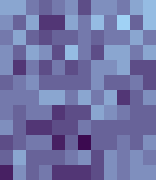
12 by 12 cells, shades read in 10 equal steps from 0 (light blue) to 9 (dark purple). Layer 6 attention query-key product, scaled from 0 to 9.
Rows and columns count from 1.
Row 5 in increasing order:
2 3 3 3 4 4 5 6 6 6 6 7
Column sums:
50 49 49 58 66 54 59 49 42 45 49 43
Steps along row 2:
up down up same down up down up down up down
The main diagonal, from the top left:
2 5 5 3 4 5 2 2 5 4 3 3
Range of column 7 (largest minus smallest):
7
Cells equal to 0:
1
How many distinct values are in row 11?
5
